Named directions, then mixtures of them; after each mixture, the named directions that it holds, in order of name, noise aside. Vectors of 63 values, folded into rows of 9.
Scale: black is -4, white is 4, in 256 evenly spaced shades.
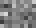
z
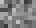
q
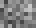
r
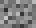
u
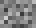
u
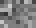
q, z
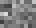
q, z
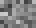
q, z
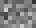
u, z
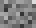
u, z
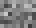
r, z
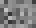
r, u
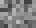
q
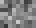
q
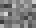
z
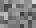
u, z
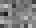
z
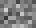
u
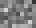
q, u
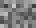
q, z
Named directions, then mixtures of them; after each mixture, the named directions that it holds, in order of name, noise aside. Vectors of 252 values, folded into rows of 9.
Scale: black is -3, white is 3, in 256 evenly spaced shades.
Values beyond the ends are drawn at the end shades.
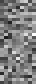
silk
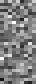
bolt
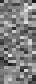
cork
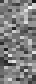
cork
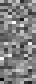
bolt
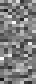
bolt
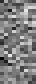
cork, silk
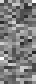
bolt, cork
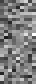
silk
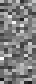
bolt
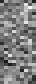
cork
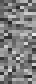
silk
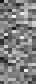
cork, silk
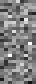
bolt, cork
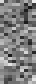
cork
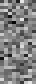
bolt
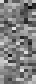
cork
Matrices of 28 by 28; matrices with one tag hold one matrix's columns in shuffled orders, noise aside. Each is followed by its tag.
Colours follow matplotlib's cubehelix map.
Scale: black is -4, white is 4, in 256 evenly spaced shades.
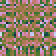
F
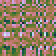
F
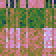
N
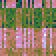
N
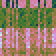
N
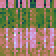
N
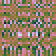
F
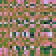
F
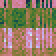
N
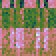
N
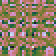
F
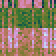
N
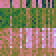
N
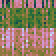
N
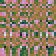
F
